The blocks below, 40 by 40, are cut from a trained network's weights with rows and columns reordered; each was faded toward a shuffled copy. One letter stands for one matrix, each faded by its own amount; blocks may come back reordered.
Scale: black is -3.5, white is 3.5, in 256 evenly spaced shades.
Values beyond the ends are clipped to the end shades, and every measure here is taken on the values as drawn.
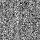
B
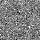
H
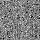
B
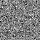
H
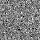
H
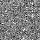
H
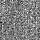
B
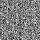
B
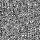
B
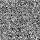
H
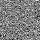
H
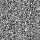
B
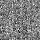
B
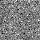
H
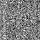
B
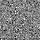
H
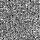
B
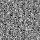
B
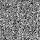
B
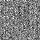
B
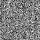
B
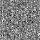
B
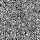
B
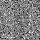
B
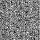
B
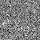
H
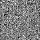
B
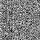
B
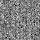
B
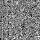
B
